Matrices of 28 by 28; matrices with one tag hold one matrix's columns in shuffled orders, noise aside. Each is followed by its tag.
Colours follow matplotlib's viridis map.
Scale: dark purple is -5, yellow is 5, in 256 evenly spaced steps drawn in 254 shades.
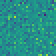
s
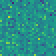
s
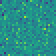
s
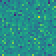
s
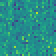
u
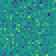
s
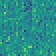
u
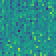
u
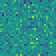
s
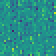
u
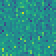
u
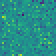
s
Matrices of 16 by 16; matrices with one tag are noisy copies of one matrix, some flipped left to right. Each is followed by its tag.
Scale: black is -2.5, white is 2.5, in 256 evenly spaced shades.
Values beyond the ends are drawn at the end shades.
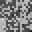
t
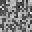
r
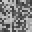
t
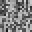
r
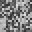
t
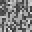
r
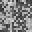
t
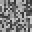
r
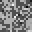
t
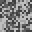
t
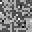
t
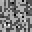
r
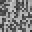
r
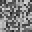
t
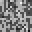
r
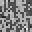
r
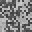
t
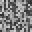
r
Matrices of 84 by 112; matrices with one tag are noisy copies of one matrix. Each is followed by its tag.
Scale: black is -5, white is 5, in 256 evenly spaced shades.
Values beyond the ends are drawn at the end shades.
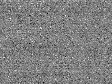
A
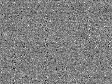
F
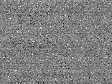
A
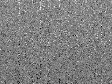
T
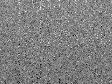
T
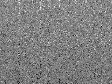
T
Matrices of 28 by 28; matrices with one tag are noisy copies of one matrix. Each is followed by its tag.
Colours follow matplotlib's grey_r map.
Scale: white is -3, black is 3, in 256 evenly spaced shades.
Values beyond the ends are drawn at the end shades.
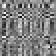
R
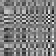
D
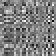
D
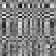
R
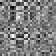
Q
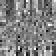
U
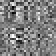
Q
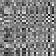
D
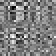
Q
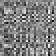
D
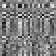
R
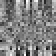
U
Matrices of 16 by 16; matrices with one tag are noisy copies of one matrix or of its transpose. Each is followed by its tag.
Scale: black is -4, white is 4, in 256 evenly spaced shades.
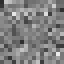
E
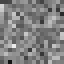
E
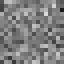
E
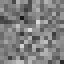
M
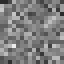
E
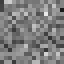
E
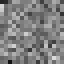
E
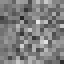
M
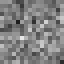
M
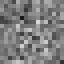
M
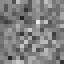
M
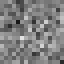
M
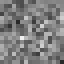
M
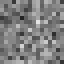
M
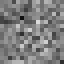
M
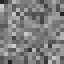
E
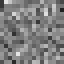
E
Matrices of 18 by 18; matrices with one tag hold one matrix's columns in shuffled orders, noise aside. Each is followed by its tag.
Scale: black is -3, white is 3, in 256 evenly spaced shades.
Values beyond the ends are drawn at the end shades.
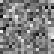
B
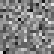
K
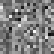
B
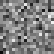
K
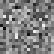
B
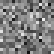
K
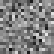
K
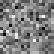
B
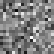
K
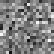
K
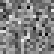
B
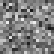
K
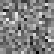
K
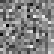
B
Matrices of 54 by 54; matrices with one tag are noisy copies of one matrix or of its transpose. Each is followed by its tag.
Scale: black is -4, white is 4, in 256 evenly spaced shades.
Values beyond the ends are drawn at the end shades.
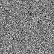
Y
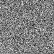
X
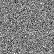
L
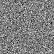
L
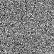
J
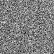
X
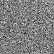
X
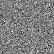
L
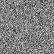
Y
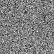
J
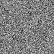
Y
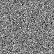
L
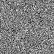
Y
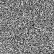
X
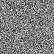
Y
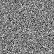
L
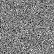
Y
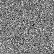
X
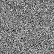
Y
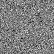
Y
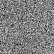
J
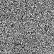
J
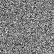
J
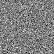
L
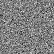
L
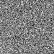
X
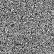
J
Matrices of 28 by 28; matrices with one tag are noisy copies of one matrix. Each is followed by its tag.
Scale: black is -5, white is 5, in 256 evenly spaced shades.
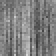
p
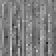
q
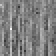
q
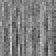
q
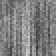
p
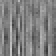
q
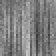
p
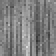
p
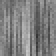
p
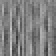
q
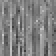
q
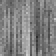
p
